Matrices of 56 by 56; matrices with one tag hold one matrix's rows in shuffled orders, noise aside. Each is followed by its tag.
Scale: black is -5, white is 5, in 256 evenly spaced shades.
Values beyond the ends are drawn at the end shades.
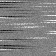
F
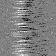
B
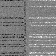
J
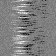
B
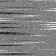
F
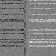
J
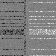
J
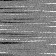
F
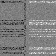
J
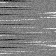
F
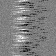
B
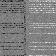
J
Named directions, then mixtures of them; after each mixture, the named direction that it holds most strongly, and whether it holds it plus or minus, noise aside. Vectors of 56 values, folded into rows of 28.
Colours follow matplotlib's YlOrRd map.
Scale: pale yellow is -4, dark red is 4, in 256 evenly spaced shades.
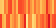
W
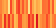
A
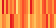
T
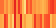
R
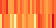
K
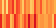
T, minus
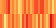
R, minus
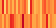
T, plus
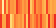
T, minus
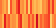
A, plus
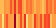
R, plus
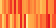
W, plus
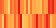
R, plus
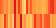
R, plus
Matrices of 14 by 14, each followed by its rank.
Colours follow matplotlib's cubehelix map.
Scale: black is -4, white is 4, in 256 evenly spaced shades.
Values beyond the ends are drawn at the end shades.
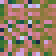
three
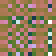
two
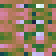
two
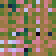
three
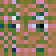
two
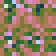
three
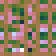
two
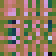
two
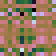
two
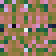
three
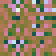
three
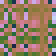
two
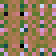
two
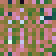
three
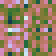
two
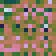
three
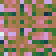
three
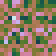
three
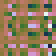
two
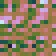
three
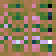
two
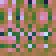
two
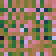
three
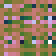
two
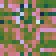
three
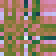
two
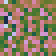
three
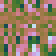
three
